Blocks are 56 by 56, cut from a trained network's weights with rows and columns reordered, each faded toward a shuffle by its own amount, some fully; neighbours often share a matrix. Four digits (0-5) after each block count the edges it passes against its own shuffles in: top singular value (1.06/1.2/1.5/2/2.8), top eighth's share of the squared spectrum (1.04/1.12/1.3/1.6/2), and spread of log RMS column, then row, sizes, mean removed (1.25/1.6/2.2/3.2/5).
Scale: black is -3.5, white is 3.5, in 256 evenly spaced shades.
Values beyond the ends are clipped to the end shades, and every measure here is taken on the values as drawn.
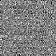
4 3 2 0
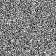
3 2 0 0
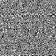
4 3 0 2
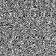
3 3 0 1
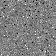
0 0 0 0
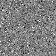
0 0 0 0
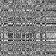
5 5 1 4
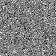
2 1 0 0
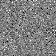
2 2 0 0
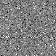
3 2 0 1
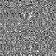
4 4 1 2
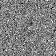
1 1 0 0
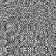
4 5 3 2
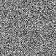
3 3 1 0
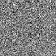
3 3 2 1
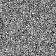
1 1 0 0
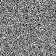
2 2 0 0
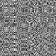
4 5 3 1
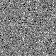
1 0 0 0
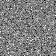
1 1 0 0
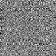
4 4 2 2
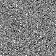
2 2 0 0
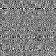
4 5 0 3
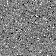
0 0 0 0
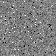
0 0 0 0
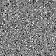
2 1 0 0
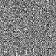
4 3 2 1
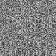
4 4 1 0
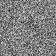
2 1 0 1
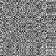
4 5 2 2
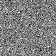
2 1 0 0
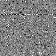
3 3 0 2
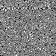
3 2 0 1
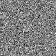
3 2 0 0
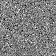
0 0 0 0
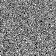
0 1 0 0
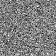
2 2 0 0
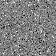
1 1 0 0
